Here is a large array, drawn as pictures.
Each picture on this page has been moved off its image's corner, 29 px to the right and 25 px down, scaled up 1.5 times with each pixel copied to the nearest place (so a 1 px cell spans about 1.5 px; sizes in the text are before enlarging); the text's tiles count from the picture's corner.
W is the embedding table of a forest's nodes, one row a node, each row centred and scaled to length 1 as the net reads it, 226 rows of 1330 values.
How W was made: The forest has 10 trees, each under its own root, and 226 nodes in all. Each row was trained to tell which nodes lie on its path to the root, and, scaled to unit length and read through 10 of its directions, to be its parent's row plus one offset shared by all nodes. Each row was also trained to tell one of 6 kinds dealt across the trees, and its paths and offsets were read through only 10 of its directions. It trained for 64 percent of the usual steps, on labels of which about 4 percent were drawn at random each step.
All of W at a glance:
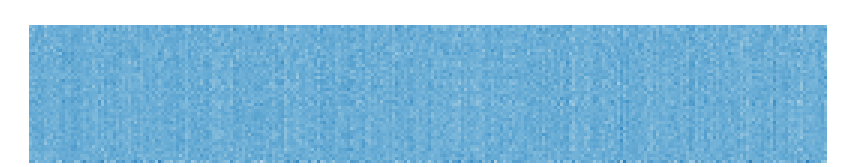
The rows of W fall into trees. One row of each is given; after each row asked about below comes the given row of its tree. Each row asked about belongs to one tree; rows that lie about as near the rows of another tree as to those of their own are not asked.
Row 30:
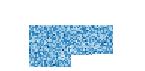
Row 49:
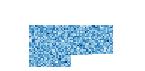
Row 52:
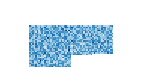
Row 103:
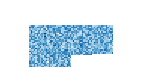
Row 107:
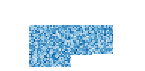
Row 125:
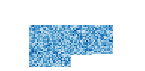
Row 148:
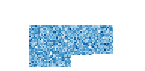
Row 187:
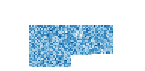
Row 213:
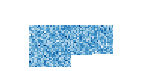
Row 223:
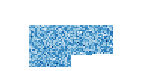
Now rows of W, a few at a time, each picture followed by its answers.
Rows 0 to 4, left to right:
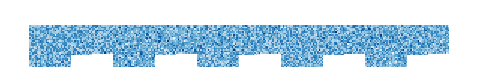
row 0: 52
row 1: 52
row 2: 107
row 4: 148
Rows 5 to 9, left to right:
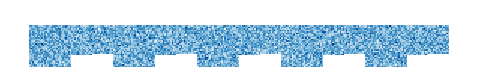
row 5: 148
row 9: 148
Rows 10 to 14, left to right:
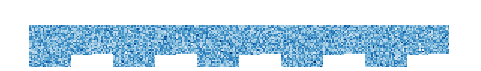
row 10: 187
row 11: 125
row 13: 52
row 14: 30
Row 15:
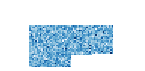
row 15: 52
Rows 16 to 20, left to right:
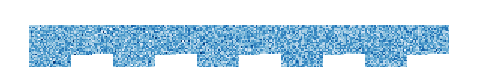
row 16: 223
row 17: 107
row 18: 213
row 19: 52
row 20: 107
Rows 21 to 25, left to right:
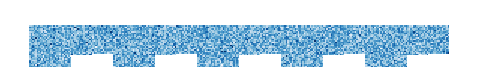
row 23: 148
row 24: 103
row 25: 49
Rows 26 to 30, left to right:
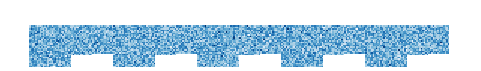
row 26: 148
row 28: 125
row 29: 187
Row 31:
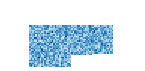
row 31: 103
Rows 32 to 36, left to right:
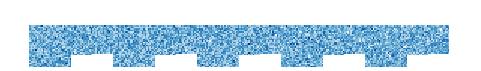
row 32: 30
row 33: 125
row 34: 107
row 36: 223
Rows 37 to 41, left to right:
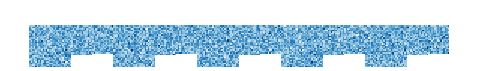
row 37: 52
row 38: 125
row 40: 52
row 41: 213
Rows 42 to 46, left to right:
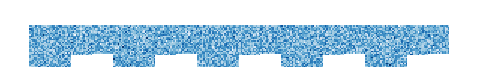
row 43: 223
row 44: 52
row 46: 223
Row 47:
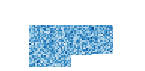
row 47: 125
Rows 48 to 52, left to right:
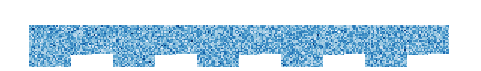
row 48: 125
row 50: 52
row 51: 148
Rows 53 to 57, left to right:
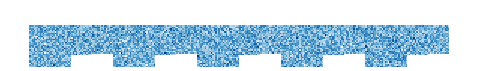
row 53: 49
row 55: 30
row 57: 148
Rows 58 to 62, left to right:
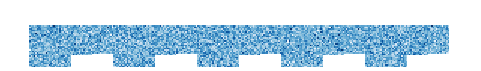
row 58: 148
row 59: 30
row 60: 148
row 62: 148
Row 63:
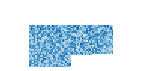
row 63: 103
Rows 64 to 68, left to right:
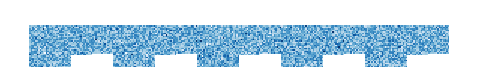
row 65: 125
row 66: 223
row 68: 107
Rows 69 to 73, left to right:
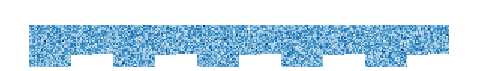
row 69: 103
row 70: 187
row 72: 148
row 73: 107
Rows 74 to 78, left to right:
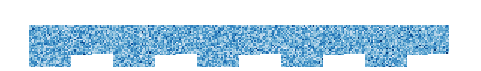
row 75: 125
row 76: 187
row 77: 30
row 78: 52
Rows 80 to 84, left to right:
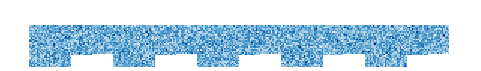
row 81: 223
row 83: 49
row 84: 103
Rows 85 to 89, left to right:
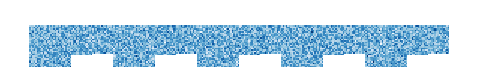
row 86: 103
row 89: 30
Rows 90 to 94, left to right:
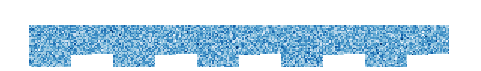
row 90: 107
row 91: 49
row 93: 107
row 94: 148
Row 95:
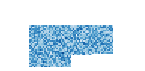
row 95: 148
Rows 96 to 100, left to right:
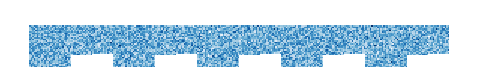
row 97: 148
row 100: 187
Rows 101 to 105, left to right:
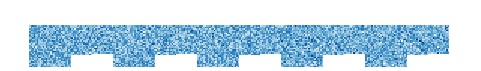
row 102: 30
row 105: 213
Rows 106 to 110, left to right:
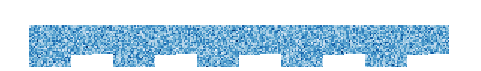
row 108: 52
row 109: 213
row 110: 103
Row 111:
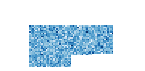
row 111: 223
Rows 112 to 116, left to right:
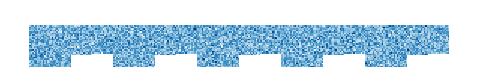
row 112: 223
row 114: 187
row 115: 148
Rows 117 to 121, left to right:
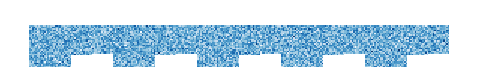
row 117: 223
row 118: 107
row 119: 103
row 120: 213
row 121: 49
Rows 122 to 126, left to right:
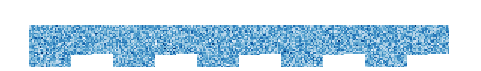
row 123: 52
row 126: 148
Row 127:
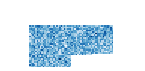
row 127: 125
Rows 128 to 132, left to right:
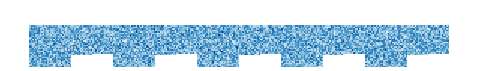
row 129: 107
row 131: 107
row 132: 49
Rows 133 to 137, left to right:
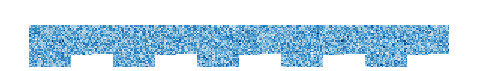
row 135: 30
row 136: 213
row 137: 30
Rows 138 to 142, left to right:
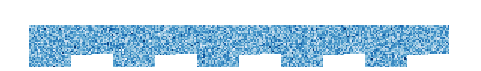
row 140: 223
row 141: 125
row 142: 187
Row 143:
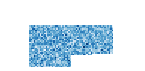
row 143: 148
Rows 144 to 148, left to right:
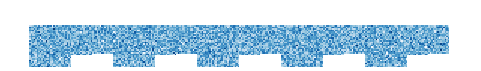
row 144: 107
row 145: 213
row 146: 103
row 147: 52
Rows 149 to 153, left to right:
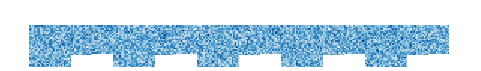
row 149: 187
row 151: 107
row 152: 49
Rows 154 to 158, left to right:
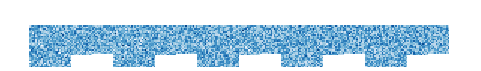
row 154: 125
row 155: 187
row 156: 30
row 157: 107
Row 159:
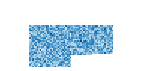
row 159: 213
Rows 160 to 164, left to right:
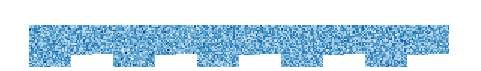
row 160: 107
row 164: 30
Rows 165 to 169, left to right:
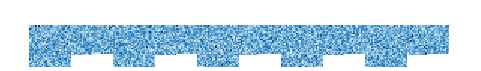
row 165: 213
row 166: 148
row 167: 49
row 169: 52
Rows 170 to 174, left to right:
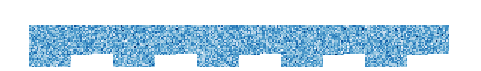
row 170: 213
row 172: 213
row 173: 125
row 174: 107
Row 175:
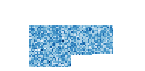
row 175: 148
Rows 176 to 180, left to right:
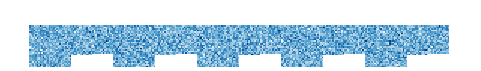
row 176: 223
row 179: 213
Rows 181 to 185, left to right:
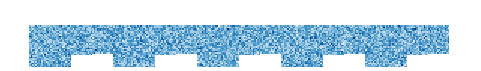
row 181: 30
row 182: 148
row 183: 125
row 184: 30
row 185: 107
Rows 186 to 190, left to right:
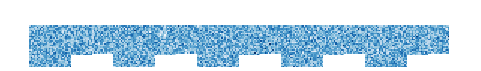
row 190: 30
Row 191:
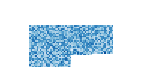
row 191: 213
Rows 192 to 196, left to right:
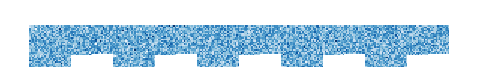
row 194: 107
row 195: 52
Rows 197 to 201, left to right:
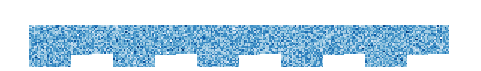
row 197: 52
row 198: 213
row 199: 187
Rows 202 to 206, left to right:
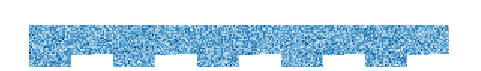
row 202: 30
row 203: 213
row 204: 107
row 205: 148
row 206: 148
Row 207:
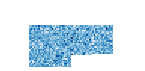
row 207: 187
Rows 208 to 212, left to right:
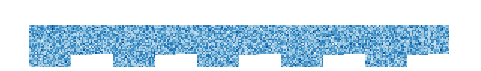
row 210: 49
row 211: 223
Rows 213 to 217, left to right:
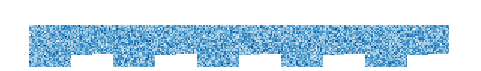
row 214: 148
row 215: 49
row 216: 49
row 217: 223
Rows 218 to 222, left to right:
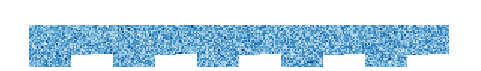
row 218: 52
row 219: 125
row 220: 213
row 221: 52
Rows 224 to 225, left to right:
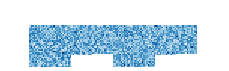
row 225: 223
